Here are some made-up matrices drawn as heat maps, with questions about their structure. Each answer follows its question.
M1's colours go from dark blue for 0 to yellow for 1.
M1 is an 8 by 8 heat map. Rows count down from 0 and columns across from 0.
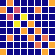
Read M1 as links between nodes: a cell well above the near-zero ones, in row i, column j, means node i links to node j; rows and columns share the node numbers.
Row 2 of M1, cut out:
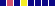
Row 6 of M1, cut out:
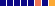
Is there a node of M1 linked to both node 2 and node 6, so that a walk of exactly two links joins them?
no
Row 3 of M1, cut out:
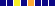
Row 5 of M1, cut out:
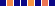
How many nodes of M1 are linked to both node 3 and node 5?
1
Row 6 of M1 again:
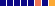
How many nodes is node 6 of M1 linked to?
2
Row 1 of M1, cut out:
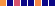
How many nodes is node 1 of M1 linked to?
3
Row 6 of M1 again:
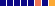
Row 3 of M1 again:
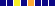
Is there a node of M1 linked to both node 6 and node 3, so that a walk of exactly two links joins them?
no
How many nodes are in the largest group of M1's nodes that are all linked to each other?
2
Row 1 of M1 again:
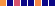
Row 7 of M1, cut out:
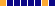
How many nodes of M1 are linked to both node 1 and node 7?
1
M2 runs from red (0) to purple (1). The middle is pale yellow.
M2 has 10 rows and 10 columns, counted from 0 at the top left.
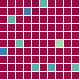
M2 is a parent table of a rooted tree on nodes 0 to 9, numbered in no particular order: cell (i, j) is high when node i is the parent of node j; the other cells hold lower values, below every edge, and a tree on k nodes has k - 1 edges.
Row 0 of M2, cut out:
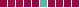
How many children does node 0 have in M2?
1
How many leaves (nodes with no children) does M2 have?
4
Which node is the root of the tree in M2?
8
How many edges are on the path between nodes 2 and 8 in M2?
4
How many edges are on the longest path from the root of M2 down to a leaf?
6
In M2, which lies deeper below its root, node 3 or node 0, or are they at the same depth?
node 3
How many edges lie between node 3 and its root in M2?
6
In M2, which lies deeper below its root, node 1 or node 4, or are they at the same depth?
node 1
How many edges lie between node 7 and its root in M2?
4
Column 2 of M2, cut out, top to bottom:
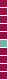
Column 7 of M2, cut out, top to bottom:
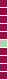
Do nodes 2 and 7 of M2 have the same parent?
yes
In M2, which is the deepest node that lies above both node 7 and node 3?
5
